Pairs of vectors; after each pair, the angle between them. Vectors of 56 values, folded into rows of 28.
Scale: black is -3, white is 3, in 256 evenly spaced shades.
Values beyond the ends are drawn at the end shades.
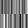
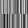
nearly opposite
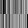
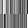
nearly opposite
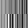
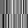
partly opposed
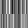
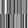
orthogonal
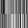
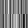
orthogonal
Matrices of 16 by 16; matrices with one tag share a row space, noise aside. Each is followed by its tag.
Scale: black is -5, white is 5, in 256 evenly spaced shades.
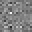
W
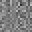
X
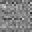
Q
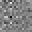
W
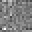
W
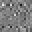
X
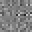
X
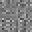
X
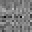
Q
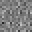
X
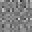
X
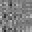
W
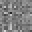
W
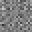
X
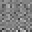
X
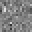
W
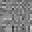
Q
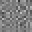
X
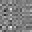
W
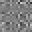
X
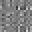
X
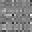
Q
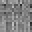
Q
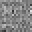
Q
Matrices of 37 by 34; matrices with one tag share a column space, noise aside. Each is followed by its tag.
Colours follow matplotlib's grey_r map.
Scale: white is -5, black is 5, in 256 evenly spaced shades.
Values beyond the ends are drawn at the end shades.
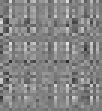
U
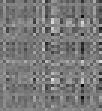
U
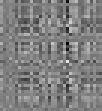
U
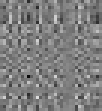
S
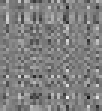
S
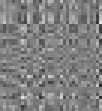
S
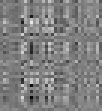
U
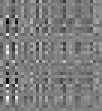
U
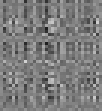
U
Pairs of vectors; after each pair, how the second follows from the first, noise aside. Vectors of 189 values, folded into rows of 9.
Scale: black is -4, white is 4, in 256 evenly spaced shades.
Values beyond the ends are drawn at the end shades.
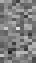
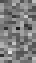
negated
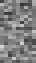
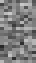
negated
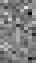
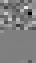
partly zeroed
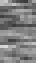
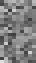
shuffled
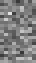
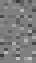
partly zeroed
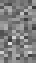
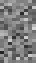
negated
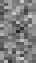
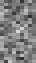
negated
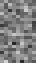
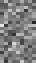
sign-scrambled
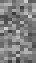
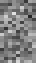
negated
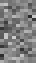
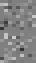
partly zeroed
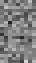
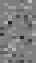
partly zeroed
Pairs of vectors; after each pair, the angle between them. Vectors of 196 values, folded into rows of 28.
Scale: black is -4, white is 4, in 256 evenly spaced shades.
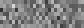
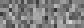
orthogonal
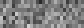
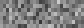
partly aligned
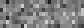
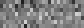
orthogonal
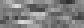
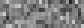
partly aligned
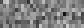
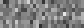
nearly opposite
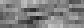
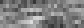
nearly opposite
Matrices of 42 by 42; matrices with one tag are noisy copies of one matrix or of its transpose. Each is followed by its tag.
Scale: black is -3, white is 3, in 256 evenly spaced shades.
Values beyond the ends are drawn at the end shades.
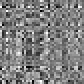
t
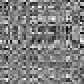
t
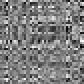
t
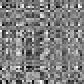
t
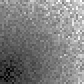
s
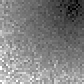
s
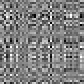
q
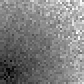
s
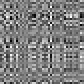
q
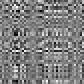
q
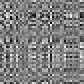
q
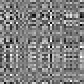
q
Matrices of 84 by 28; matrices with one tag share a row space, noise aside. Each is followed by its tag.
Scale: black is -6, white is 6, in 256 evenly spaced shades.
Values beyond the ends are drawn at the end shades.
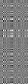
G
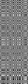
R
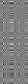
G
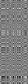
R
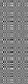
G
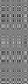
R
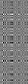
G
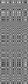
R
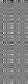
G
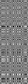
R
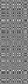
R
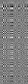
G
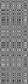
R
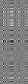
G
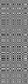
R
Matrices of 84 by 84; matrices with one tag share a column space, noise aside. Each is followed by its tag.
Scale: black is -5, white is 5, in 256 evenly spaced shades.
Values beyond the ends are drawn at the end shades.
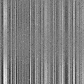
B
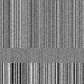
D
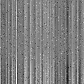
B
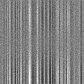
B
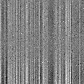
B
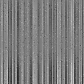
B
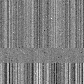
D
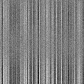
B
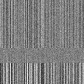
D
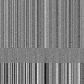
D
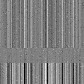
D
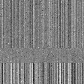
D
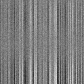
B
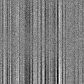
B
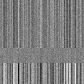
D
